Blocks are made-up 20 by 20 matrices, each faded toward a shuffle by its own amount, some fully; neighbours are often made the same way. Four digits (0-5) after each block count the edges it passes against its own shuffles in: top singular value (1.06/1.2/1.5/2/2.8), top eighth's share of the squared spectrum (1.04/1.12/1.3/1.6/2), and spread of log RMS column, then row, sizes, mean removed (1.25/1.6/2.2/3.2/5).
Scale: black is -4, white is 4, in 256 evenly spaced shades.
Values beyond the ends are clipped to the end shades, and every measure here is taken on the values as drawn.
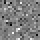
0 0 0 0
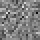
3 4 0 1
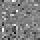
3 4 1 2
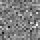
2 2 0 0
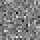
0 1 0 0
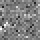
0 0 0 0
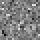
1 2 0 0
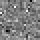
1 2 1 0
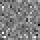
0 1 0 0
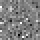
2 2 1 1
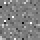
1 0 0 0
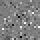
0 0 0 0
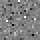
0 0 0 0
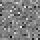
0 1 0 0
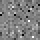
0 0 0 0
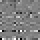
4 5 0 2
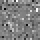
2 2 0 1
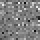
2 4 0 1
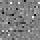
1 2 0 1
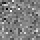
1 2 0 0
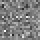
2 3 1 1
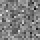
1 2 0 0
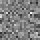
3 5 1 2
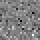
0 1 0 0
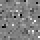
0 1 0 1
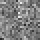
1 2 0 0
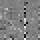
3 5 1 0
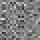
3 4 2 1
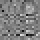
3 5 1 2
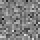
2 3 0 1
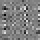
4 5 2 2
